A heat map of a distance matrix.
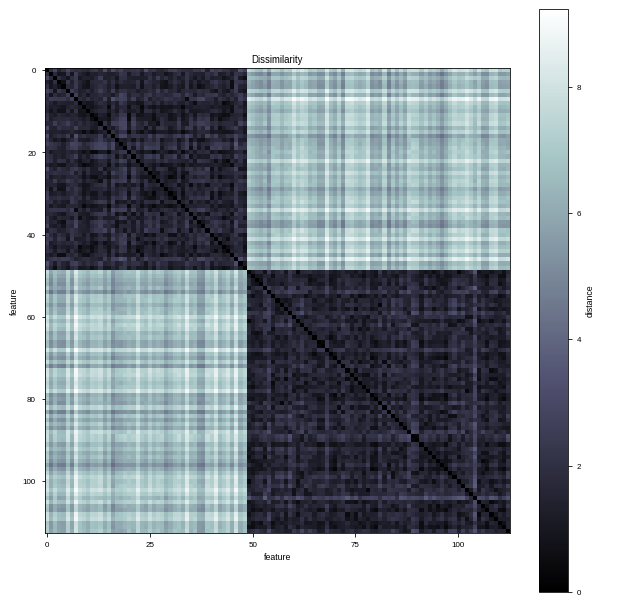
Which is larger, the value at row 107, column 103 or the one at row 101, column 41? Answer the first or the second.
the second
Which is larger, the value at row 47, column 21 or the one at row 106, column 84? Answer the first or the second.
the first
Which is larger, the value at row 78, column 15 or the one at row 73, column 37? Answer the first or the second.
the first
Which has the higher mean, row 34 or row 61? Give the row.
34
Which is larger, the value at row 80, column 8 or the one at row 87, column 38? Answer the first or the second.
the first
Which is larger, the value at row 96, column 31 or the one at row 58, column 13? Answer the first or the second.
the second
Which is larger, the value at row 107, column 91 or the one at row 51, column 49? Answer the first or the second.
the second
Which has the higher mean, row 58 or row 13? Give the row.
13
